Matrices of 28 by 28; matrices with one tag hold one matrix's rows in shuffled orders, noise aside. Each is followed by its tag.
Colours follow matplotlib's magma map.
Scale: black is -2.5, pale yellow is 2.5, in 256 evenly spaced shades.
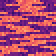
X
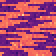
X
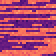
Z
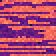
Z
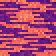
X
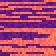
Z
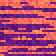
Z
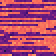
Z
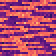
X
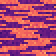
X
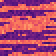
Z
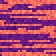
Z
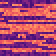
Z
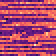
Z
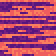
Z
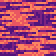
X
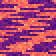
X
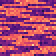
X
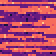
Z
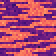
X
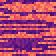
Z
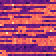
Z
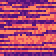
Z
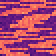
X
